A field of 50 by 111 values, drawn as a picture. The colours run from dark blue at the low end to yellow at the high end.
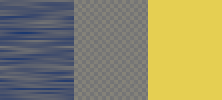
It is made of 1 by 3 panels. Panel 1,1: low, streaked across. Panel 1,2: middling, checkered, faint in contrast. Panel 1,3: very high, flat.
